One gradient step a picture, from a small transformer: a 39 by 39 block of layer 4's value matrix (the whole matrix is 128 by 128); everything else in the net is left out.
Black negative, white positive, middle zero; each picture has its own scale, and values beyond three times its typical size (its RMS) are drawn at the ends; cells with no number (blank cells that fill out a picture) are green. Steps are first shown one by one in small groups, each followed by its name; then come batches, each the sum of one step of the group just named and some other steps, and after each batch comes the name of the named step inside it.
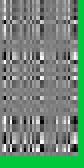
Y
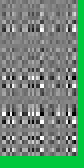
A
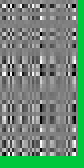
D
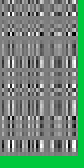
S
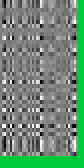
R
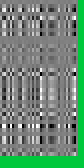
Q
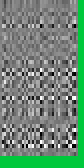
R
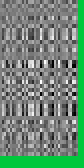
R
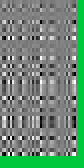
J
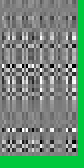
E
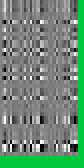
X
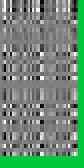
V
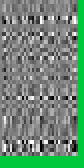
X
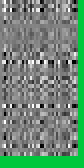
V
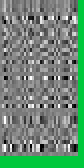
X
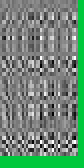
J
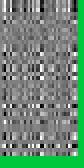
V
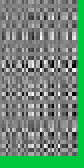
E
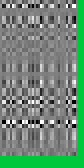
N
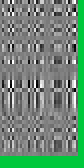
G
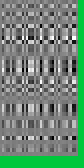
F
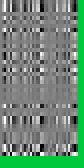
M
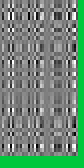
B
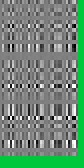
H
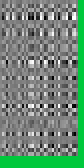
B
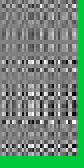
N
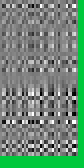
N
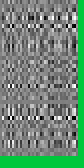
H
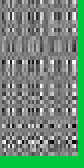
B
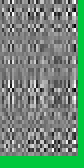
G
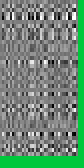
B
